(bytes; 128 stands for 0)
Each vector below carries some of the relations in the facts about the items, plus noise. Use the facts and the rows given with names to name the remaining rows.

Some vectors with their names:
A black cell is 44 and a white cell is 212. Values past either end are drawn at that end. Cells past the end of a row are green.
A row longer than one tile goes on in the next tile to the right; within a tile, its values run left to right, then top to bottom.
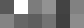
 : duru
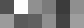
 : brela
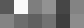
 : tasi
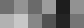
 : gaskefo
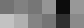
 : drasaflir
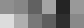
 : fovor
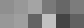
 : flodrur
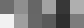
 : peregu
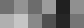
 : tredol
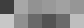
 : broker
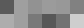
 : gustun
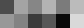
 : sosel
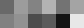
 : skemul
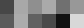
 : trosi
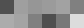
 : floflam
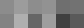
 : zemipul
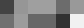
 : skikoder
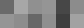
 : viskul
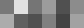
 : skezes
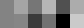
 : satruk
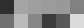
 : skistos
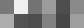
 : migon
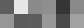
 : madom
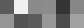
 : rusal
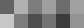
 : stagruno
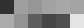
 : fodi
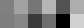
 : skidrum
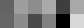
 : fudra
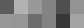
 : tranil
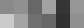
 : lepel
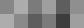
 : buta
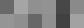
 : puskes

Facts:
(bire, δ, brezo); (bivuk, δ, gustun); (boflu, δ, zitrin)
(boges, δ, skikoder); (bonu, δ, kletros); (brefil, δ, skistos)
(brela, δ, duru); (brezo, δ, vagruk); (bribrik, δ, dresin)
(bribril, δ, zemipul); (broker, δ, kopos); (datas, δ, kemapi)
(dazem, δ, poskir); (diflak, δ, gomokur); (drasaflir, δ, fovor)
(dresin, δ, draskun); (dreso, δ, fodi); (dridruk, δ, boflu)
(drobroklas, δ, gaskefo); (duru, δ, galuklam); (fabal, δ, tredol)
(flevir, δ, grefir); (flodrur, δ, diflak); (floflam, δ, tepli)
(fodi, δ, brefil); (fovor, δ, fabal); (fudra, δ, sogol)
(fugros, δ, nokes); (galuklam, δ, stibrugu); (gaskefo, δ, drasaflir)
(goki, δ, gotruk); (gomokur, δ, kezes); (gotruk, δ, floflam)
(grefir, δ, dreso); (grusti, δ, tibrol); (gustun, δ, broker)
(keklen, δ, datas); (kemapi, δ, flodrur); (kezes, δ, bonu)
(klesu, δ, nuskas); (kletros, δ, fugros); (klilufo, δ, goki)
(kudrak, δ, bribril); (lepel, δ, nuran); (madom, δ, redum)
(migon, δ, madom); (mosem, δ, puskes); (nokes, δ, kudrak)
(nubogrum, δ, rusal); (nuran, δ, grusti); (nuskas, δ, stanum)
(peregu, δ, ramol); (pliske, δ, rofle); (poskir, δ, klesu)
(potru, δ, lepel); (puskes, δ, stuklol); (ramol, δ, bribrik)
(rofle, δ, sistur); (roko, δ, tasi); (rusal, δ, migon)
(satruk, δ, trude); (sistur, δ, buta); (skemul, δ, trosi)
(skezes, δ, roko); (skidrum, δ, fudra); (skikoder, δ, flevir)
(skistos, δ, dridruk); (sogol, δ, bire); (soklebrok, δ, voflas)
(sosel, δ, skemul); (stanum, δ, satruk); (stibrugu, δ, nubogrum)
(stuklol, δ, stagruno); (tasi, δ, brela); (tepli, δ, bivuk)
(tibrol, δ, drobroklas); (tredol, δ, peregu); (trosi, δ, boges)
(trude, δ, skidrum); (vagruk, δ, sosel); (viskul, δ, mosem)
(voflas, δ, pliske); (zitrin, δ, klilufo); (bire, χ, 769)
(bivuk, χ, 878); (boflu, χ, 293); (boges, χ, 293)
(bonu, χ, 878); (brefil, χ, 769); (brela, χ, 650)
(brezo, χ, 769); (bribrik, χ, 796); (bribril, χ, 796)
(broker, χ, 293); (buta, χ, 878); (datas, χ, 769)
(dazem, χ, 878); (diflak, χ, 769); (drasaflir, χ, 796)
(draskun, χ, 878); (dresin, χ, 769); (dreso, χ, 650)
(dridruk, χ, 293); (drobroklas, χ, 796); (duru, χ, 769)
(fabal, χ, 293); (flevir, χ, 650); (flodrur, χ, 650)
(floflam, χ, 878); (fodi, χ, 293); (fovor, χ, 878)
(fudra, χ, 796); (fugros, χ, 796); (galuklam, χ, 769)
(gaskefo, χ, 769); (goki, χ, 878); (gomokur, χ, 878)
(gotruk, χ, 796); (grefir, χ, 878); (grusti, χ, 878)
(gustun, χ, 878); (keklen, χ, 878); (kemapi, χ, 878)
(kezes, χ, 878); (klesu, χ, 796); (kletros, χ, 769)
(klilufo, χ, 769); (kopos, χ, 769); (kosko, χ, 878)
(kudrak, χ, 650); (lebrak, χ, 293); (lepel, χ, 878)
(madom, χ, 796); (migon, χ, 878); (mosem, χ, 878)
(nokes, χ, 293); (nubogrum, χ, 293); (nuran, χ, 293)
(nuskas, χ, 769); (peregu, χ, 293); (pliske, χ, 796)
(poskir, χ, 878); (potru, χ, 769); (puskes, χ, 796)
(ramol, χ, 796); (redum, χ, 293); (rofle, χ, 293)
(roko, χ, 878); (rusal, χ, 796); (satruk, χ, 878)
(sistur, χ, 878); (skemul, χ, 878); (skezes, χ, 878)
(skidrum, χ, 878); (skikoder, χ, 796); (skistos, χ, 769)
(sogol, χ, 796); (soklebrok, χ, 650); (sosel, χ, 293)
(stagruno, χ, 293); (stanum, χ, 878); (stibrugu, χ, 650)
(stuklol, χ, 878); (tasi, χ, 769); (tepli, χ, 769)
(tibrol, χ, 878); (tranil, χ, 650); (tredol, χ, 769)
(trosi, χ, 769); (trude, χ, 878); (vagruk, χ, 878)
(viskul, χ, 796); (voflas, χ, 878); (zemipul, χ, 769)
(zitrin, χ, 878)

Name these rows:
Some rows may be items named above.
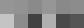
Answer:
nokes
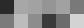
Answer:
klilufo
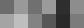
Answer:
dresin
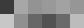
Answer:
broker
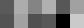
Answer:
bire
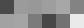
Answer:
zitrin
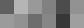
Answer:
soklebrok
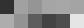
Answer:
fodi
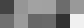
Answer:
skikoder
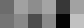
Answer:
klesu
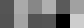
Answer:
brezo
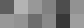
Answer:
soklebrok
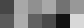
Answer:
trosi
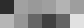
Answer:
dridruk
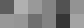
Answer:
tranil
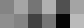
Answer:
poskir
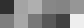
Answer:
dreso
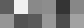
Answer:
rusal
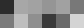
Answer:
klilufo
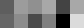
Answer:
sogol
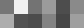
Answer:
migon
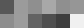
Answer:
grefir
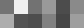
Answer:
migon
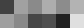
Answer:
boges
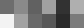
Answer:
fabal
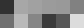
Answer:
skistos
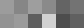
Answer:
fugros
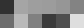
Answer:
brefil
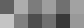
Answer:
lebrak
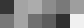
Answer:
flevir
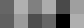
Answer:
nuskas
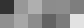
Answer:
gotruk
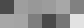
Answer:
goki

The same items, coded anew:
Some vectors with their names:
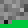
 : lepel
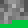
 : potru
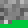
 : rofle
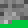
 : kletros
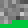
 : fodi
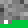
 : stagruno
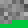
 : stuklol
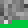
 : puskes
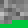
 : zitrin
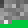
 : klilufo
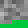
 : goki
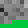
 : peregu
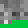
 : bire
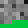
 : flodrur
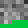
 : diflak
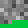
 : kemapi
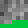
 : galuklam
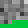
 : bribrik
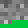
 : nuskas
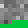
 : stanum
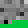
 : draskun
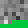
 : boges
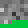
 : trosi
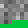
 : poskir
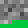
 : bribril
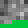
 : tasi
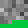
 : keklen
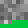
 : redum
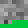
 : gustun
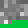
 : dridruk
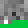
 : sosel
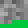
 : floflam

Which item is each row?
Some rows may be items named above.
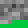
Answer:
fugros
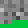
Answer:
skikoder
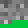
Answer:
nuskas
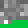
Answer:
boflu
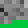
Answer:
peregu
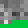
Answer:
bire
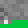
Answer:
lebrak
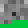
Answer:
skemul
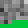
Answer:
ramol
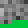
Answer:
flevir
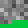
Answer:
kemapi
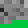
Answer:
peregu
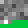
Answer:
nokes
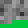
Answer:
dresin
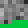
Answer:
dreso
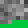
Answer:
brela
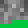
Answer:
potru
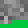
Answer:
nuran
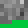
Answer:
soklebrok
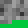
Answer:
dresin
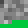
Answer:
gotruk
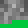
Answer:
potru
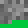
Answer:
stibrugu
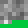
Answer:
broker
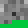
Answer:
skemul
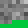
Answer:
madom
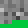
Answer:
skikoder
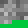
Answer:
kopos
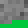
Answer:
tranil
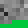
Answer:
fabal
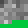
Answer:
tepli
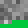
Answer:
nubogrum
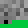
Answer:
fovor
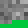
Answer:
rusal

